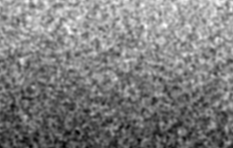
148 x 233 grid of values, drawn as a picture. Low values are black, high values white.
Grain: blotchy. Lone odd cells: none. Average level on the scale: 50%. Odd rows or columns: none. Slope: up to the top.
